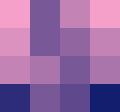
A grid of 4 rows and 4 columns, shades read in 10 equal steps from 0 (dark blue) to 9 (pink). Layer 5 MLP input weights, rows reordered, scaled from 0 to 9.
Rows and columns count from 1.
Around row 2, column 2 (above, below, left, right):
4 6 8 5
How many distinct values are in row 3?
3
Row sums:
29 24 23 8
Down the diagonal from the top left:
9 4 4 0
